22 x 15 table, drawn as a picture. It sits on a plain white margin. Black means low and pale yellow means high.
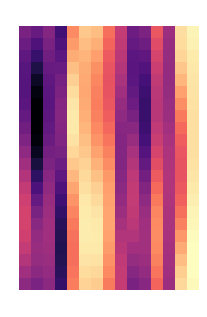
Stripes: upright, repeating 2 times. Grain: streaks running down. Average level on the scale: 60%.
